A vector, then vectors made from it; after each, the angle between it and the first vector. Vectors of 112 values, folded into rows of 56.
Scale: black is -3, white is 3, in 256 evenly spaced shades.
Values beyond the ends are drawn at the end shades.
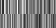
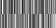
partly opposed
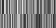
nearly parallel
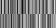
nearly opposite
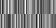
partly aligned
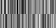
nearly opposite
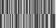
partly aligned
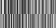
nearly opposite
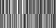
nearly parallel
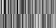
nearly opposite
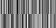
partly opposed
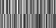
nearly parallel
